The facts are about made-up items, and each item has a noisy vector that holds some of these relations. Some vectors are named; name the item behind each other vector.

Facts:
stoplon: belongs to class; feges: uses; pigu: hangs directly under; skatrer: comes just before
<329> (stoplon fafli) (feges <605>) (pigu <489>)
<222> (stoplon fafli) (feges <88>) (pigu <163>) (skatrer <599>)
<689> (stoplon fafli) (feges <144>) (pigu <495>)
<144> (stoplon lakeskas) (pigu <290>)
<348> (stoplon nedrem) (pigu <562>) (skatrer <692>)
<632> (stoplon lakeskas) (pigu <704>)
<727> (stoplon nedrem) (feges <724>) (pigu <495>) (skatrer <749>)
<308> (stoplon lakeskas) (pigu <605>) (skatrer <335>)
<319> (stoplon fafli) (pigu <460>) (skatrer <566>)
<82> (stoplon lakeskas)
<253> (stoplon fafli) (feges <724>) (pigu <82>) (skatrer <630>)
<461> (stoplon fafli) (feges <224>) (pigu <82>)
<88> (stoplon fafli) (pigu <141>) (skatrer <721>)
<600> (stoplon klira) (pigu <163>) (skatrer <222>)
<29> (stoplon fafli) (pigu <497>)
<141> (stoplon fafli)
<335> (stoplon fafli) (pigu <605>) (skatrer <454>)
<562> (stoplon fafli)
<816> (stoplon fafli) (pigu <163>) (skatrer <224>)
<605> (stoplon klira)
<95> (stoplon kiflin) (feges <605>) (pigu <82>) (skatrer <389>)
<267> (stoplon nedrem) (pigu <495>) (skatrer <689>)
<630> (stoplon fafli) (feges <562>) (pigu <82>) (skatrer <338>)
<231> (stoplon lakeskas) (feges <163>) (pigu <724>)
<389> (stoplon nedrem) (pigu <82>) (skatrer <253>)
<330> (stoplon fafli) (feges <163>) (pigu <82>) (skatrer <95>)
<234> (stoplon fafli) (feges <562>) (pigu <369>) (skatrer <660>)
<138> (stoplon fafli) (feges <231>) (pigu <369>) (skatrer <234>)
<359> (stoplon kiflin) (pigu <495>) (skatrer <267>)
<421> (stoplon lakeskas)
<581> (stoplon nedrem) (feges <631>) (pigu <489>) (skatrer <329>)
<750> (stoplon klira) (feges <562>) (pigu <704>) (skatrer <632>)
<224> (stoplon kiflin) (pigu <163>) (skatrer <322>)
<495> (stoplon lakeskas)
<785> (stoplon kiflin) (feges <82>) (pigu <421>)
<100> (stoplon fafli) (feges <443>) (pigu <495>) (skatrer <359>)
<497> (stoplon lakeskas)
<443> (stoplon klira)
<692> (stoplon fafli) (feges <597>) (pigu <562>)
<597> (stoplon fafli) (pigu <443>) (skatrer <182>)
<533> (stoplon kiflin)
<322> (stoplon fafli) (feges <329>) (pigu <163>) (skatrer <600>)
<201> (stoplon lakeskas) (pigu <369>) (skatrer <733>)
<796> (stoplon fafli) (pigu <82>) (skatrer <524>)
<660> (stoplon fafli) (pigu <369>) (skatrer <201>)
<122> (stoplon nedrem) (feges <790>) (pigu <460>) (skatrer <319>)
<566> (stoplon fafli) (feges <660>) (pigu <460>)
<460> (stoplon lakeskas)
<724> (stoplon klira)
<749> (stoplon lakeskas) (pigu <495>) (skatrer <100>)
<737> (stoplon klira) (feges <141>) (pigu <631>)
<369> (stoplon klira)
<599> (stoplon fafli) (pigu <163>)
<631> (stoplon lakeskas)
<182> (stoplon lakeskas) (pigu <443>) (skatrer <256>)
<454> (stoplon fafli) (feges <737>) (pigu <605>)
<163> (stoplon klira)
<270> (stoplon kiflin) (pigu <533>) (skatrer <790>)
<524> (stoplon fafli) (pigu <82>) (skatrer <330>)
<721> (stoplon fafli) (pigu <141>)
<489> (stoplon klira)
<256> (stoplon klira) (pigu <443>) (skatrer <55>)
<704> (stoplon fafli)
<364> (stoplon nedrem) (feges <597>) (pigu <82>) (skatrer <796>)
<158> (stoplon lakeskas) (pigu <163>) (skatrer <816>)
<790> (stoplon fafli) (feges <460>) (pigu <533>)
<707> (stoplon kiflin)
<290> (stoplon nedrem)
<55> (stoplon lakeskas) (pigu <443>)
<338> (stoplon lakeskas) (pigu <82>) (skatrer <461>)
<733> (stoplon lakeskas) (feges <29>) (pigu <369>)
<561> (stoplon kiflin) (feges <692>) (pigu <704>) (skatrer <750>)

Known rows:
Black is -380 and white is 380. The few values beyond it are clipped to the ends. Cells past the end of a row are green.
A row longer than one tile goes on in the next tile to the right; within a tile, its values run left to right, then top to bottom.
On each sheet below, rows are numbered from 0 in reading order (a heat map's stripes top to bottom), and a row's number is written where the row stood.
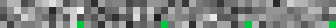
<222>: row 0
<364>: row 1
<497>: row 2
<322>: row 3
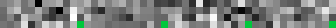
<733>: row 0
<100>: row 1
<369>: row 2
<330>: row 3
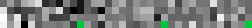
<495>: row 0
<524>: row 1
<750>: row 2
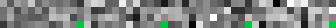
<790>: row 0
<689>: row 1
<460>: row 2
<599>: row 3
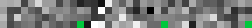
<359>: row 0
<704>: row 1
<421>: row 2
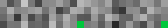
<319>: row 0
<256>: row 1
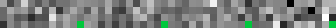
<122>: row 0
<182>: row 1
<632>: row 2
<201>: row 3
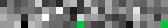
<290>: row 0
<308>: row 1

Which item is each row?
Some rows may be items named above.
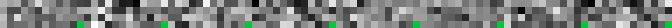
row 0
<359>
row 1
<443>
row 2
<389>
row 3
<82>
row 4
<95>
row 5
<100>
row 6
<749>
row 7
<82>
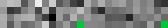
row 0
<689>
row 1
<100>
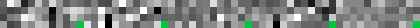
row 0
<253>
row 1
<163>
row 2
<750>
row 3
<290>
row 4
<737>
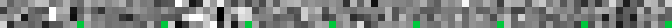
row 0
<158>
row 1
<100>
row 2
<338>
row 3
<816>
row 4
<234>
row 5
<632>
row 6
<359>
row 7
<597>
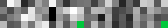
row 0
<630>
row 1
<597>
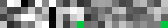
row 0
<461>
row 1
<330>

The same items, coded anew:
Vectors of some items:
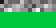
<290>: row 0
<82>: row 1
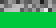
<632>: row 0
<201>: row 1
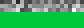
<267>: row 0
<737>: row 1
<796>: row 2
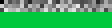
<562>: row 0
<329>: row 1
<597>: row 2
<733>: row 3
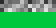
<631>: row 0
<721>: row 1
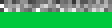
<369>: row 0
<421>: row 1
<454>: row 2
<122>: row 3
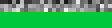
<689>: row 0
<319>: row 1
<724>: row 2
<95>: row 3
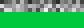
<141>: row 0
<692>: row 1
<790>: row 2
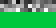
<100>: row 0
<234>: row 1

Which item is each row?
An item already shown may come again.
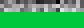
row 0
<632>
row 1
<461>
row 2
<562>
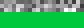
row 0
<364>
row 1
<82>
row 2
<727>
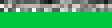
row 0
<234>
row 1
<630>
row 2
<364>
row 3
<338>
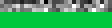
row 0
<338>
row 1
<100>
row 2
<749>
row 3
<495>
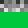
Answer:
<454>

